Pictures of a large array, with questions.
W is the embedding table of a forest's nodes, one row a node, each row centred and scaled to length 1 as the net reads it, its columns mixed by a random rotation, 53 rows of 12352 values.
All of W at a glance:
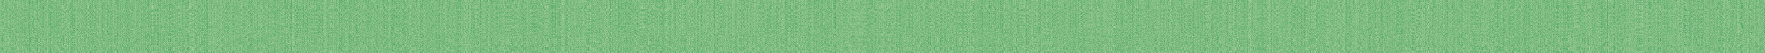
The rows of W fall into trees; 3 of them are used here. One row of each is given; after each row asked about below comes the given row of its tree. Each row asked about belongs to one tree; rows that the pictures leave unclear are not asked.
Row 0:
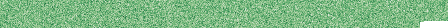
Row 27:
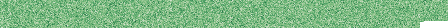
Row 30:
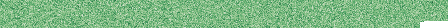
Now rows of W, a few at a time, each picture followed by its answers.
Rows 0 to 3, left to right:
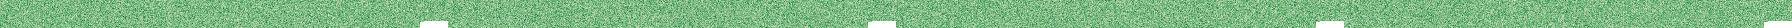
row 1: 27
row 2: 0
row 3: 27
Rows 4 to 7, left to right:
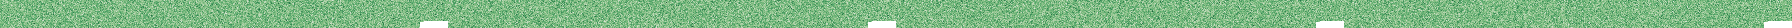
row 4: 0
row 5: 27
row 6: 27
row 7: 27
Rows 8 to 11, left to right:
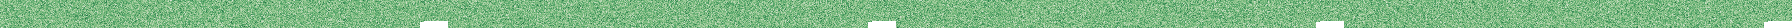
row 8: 27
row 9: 30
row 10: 30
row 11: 0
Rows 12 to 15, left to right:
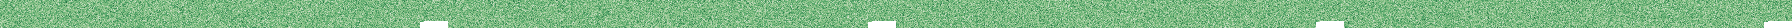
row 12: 27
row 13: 27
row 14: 0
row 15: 30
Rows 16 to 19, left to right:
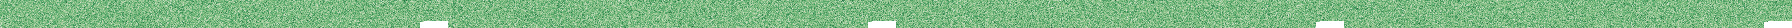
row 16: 27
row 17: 27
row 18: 0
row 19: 30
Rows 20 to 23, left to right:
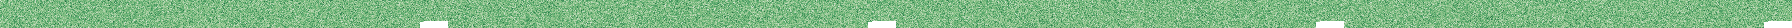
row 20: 27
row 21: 30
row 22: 0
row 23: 27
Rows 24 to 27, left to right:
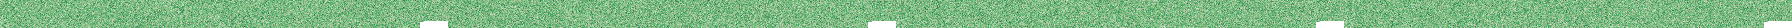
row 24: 27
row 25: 30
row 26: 27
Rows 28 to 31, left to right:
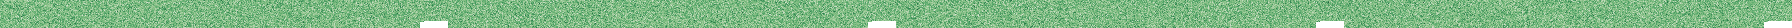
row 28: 30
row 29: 0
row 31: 27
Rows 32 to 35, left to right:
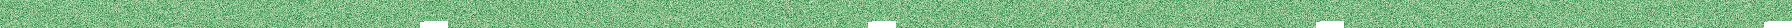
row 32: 30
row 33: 0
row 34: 27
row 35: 0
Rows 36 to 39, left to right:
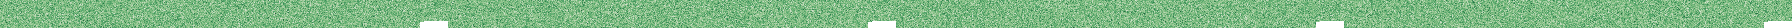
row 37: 30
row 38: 0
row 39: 0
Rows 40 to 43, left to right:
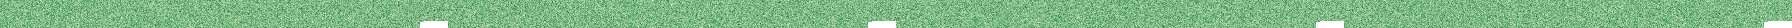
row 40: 0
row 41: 0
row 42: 30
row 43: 0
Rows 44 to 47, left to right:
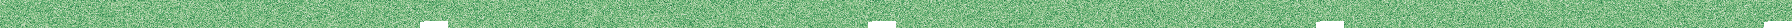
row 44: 30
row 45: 27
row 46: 27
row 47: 0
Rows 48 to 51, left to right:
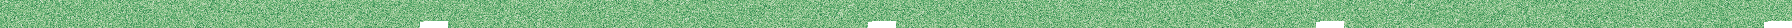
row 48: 0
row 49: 0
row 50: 0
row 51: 27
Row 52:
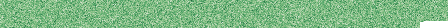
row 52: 27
